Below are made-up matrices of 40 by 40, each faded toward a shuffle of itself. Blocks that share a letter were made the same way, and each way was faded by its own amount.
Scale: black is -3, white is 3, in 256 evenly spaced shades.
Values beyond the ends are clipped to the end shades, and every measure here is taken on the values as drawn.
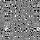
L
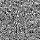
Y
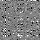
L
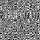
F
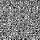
Y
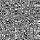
F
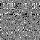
F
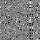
L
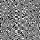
F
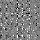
L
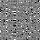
L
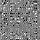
L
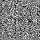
Y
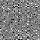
F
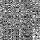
F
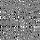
L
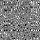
F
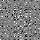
L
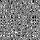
F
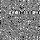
L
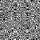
F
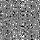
L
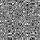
F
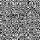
F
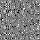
F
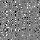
L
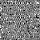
F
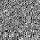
Y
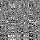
F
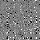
L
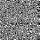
Y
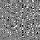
L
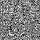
Y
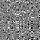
F
